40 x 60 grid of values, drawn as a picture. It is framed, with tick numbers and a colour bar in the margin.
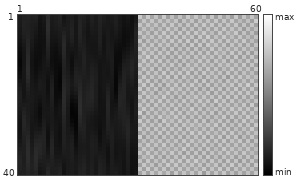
The table splits into one row of 2 panels. Panel 1,1: very low, streaked downward, faint in contrast. Panel 1,2: high, checkered.
